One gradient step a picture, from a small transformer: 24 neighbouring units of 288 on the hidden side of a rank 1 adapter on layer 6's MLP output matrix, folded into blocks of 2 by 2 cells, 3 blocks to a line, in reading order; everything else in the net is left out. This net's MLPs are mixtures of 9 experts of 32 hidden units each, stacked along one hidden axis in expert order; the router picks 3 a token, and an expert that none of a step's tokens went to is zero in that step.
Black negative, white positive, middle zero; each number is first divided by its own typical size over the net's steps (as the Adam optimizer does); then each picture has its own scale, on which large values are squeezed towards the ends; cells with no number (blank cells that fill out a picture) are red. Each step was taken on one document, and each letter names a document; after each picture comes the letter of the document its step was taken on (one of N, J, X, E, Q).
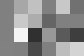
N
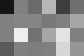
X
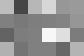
X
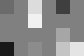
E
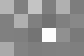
X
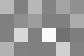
X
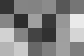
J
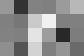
N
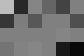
E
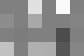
E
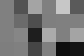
N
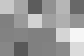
J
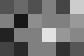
J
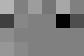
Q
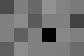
X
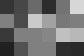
J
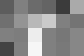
E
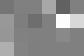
Q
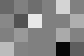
E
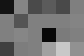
X
